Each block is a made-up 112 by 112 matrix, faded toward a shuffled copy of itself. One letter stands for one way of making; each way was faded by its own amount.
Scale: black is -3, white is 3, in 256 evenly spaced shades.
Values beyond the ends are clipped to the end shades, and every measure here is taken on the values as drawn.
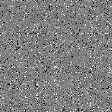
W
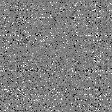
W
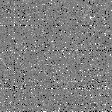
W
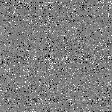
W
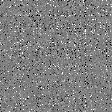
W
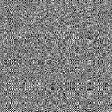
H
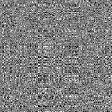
H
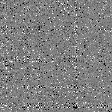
W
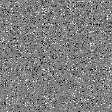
W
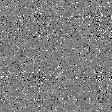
W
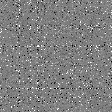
W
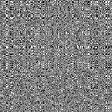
H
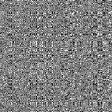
H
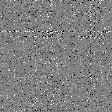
W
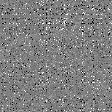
W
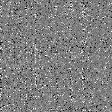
W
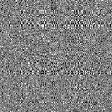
H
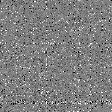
W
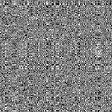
H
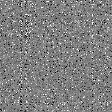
W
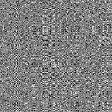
H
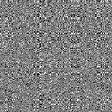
H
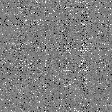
W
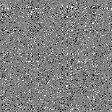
W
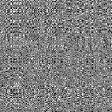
H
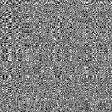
H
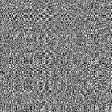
H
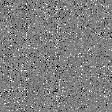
W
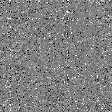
W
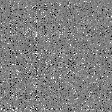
W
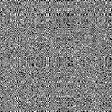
H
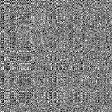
H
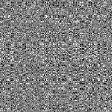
H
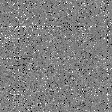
W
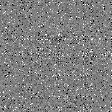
W
